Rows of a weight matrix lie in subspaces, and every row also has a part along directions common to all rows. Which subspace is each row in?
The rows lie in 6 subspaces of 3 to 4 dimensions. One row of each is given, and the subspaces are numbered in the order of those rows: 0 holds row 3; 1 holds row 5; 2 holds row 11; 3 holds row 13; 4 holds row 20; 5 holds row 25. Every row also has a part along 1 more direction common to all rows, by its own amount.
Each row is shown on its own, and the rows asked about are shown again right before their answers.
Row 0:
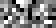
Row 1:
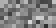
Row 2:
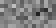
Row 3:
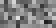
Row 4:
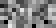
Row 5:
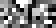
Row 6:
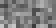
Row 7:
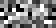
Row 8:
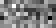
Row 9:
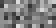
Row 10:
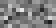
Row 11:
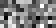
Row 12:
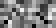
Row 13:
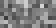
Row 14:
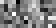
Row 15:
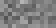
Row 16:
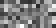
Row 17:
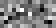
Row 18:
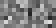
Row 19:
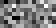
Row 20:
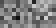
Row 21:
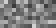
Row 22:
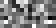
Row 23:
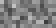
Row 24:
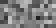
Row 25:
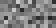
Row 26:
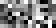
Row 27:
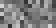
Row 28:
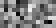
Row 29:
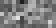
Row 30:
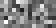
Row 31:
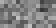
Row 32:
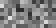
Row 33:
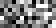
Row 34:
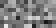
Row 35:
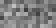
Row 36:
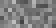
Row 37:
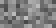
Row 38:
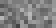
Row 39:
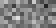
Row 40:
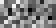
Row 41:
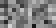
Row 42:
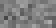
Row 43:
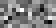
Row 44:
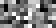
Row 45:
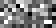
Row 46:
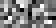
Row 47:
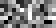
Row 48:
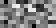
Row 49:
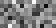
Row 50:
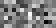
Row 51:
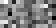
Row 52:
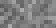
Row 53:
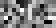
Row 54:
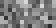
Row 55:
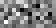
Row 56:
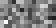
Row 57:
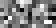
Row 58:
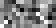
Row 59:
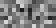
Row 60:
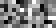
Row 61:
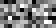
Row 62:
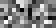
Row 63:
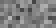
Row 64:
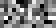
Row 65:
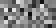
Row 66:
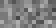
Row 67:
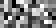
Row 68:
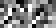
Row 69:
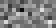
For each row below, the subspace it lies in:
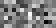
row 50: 4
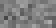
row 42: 5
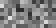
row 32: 5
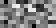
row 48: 4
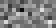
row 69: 1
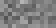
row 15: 1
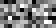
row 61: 4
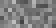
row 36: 3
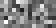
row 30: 4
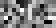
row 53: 5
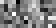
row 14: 5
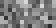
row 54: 3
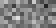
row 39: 4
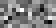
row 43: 1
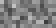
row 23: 0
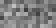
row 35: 0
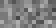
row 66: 0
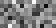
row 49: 3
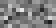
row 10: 1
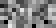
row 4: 2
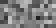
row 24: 2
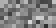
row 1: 5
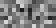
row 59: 0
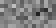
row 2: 0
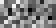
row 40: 0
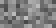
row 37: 5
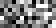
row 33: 3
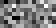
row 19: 4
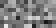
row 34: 4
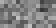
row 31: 5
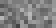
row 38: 3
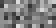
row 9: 5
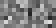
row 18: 3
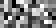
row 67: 0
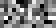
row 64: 3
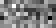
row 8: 0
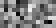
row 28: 5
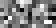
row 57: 1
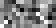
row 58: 2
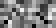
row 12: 2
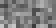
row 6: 2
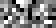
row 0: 2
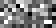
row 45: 1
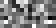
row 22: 4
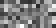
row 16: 1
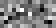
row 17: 1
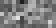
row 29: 1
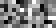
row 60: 5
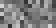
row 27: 3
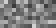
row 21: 4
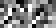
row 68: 0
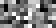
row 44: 5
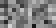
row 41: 2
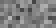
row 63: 4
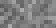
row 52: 3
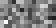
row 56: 2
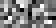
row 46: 2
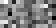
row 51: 2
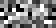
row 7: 1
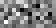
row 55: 4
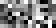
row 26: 5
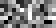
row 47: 3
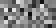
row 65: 4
